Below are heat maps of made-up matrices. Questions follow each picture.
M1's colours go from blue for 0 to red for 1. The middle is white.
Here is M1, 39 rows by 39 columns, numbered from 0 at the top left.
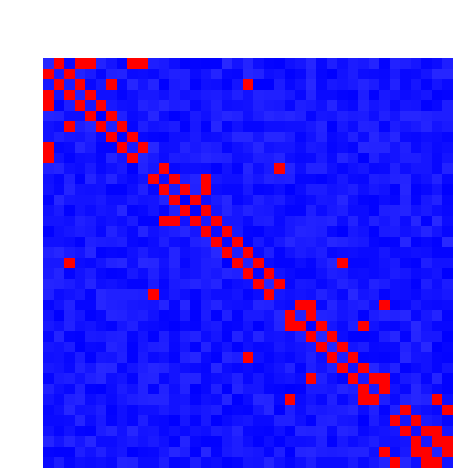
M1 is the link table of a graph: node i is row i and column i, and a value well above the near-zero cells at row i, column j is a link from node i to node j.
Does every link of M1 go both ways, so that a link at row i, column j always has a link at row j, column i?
yes
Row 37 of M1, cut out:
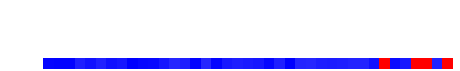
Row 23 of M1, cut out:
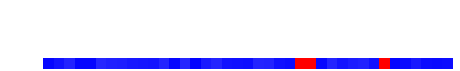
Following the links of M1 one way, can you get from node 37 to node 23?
yes
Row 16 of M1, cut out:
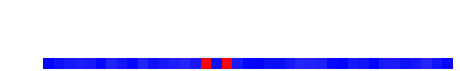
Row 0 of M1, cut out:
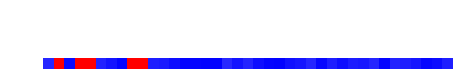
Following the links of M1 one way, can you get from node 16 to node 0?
yes
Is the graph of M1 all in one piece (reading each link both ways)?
yes
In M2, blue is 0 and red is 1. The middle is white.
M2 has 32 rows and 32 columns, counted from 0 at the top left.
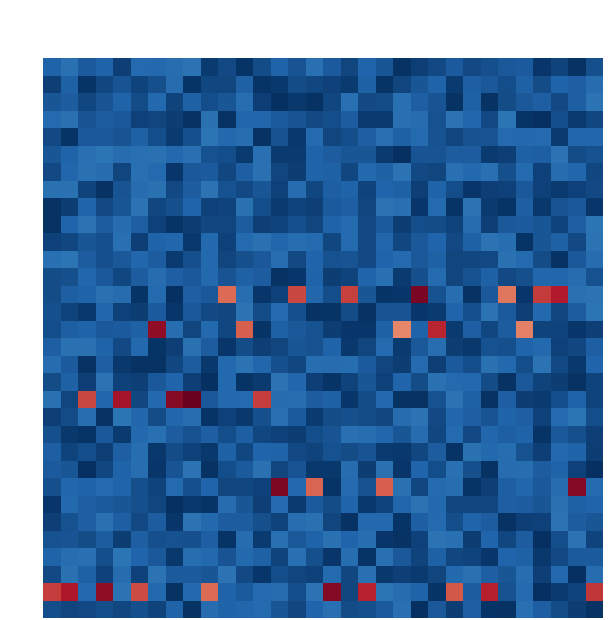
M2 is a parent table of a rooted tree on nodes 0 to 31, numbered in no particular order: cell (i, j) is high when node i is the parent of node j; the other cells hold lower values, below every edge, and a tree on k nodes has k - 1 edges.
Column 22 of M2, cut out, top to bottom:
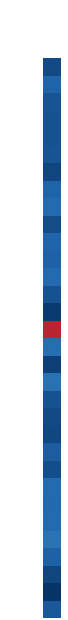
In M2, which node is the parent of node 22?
15
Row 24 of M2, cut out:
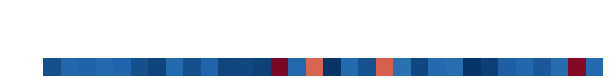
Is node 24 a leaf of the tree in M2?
no
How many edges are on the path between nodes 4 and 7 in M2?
2
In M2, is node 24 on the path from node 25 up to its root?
yes
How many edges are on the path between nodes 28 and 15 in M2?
3
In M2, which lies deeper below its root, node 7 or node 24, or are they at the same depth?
node 7
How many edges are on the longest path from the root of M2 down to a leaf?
2
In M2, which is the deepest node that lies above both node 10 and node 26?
13
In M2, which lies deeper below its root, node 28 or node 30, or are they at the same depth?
node 28
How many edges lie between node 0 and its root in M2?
2
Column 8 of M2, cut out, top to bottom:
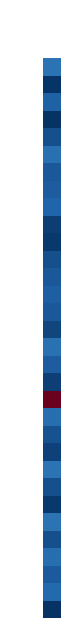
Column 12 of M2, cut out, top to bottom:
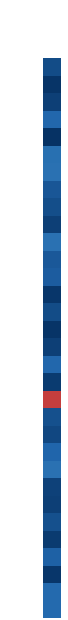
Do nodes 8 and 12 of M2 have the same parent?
yes
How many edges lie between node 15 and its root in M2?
1
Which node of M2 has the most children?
30
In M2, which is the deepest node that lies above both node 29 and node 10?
13
